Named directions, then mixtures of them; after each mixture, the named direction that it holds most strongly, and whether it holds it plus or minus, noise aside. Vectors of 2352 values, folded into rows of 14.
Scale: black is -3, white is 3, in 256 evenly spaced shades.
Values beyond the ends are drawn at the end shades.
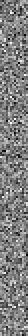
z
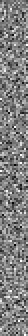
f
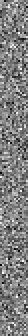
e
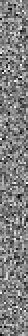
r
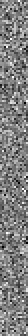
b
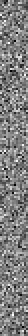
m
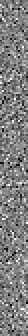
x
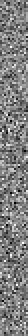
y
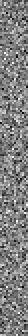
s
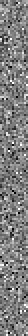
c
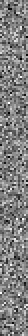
r, plus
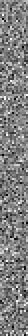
c, plus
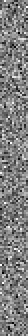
e, minus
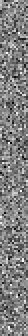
e, plus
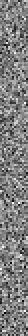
b, minus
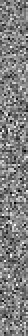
y, plus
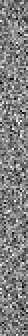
s, plus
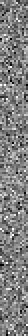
c, minus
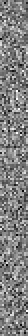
m, plus
